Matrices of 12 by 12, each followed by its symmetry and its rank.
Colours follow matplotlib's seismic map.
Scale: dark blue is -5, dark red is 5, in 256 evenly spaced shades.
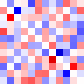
antisymmetric, full rank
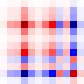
symmetric, rank one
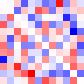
antisymmetric, full rank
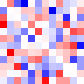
antisymmetric, full rank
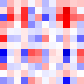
neither, rank two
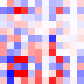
neither, rank two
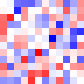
antisymmetric, full rank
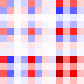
symmetric, rank one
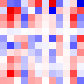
neither, rank two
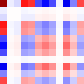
symmetric, rank one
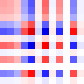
symmetric, rank one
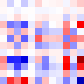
neither, rank two
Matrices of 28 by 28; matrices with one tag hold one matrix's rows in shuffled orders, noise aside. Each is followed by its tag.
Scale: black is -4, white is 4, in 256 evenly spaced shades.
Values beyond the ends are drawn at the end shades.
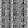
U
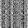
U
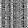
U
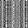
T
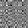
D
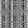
U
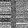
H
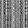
T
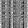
U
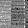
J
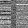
H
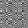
D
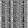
U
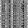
U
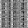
U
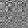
D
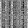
U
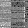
J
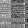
J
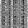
U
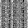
U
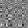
D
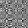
D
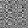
D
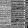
J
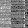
J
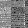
J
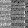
J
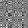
D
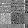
J
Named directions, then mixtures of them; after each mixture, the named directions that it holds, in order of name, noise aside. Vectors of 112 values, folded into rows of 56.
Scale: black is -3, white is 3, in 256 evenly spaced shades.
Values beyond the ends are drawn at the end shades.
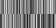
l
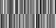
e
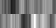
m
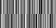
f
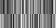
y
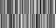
e, y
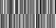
e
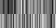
m, y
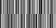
f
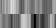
m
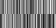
l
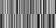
e, l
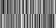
l, y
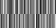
e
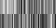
m, y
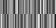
e, l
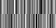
e, f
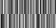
e, f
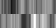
m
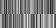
l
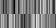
e, m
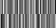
e, f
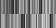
f, m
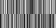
f, l
